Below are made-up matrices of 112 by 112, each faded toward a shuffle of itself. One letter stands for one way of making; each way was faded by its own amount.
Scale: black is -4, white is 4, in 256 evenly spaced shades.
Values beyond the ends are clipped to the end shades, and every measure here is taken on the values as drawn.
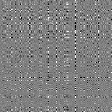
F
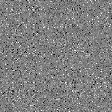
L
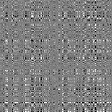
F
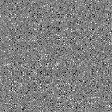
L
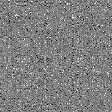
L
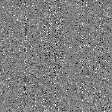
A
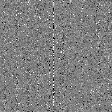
A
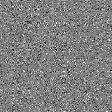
L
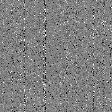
A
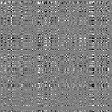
F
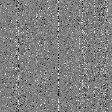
A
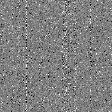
A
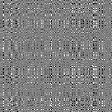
F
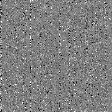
A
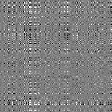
F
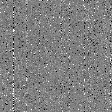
A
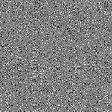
L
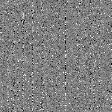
A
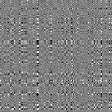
F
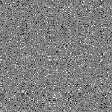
L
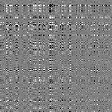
F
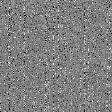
A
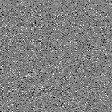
L
